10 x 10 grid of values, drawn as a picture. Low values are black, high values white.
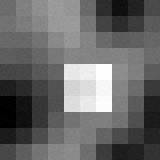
An odd patch, higher than its surroundings, sits in the centre. Values change most from cell to cell in the centre. The centre is the ninth with the highest average. No regular stripes run through it.
